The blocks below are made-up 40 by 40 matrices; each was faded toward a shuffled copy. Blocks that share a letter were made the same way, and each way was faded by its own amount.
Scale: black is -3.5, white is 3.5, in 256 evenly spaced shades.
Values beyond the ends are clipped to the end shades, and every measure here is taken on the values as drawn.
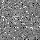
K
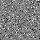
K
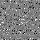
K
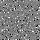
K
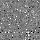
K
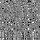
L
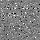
K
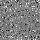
K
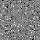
L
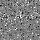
K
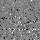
K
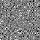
L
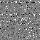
K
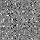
L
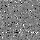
K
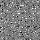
K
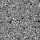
K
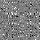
L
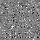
K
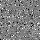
K
